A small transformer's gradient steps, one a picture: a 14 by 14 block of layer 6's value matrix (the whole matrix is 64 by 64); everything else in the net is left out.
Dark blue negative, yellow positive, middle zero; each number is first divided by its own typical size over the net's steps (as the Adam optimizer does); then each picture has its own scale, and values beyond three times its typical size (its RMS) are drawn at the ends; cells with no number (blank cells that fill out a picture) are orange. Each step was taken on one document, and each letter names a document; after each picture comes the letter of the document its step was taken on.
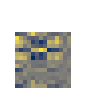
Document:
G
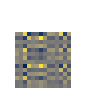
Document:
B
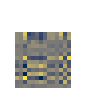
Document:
B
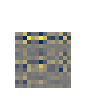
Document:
B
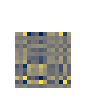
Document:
B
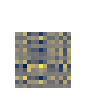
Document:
B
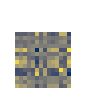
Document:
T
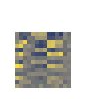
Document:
G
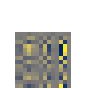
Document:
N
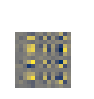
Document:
N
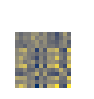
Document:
T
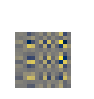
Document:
N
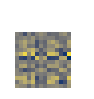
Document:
T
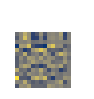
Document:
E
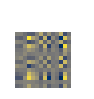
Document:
N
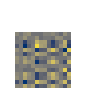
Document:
E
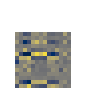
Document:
E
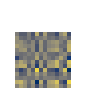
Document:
T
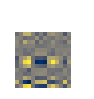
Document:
E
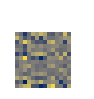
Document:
E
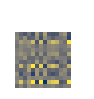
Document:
T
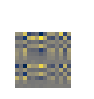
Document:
B
